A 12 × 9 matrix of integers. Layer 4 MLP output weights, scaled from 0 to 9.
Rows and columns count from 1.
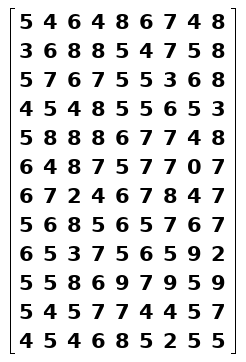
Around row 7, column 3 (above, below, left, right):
8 8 7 4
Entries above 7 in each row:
2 3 1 1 4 1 1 1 1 4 0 1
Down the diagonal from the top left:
5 6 6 8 6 7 8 6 2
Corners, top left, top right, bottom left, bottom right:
5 8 4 5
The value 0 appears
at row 6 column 8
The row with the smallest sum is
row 12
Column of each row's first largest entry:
5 3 9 4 2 3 7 3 8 5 4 5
